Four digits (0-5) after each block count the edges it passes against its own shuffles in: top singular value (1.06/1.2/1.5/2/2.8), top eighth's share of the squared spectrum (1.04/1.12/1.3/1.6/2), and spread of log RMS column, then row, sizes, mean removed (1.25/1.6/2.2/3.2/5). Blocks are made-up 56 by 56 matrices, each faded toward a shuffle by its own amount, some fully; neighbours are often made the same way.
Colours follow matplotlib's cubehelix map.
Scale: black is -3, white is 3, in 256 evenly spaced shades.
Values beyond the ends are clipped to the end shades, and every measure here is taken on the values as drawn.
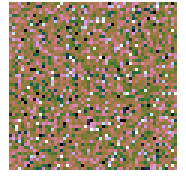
0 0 0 0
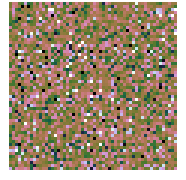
2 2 1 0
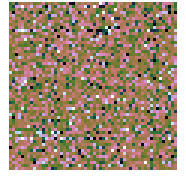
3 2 0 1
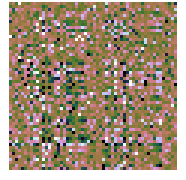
4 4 2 2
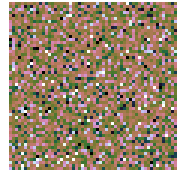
1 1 0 0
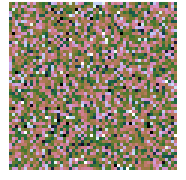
0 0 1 0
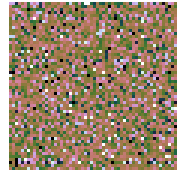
2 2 0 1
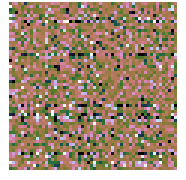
3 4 2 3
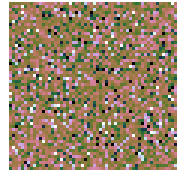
0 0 0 0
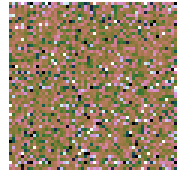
3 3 0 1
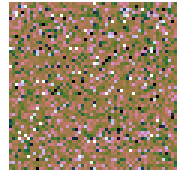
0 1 0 0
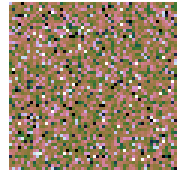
0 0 0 0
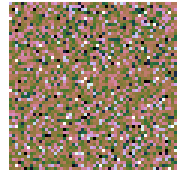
0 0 0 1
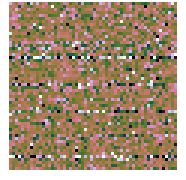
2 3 0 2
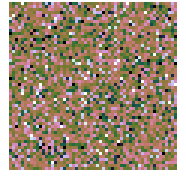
0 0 0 0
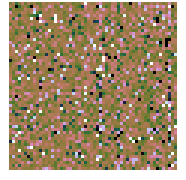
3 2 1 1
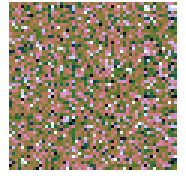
3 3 2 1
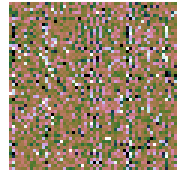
4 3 2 1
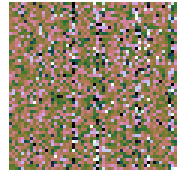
2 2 3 0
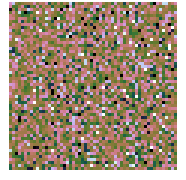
2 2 0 0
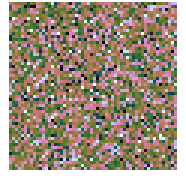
1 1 0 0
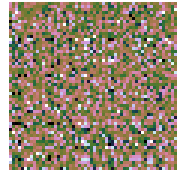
4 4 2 2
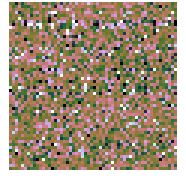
1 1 0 2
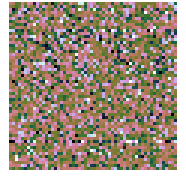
1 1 0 2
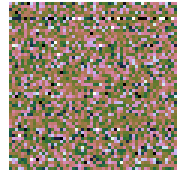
2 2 0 3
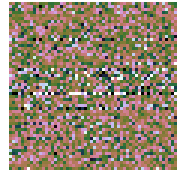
2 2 0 3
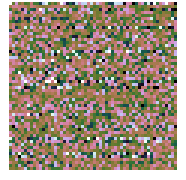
1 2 0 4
